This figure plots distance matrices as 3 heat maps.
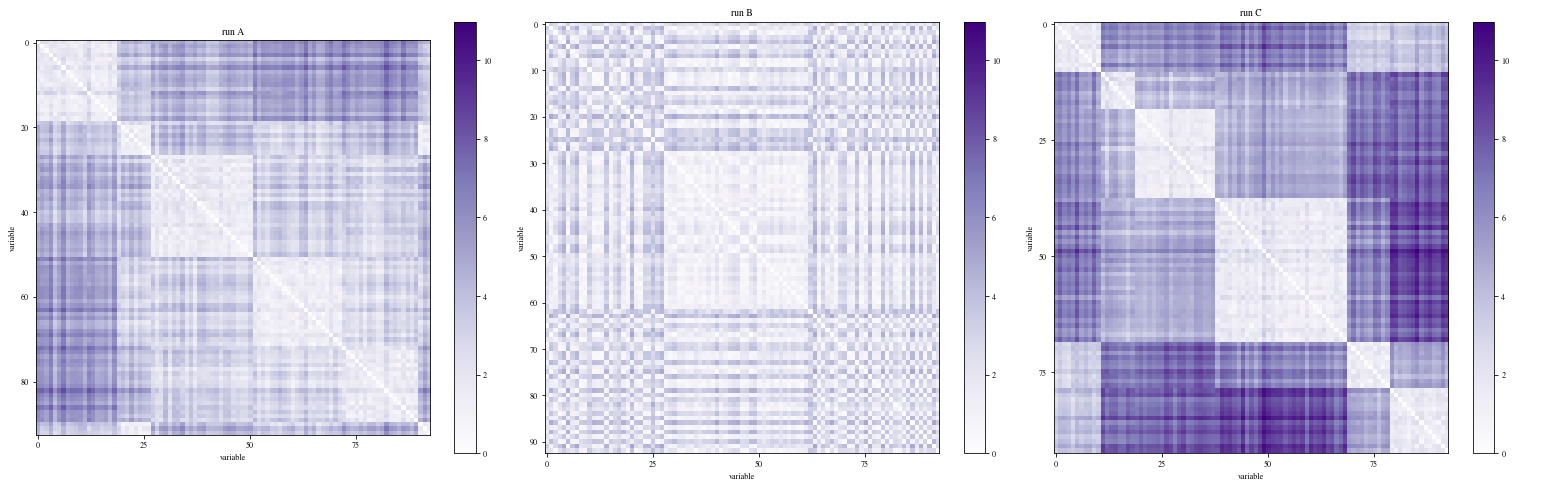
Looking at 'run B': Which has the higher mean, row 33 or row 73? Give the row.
73
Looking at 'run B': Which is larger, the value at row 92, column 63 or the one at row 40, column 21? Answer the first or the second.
the first
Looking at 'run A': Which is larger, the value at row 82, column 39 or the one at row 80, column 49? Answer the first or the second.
the first
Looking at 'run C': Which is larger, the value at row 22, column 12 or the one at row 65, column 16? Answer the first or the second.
the second
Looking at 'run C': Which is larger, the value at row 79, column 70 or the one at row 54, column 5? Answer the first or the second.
the second
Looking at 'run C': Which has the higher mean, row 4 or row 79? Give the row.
79
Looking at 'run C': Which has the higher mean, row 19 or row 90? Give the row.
90
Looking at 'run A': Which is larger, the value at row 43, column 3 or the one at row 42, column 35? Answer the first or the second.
the first
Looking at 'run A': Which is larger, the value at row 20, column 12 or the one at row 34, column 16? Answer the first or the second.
the second
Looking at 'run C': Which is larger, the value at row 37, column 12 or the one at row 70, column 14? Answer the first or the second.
the second
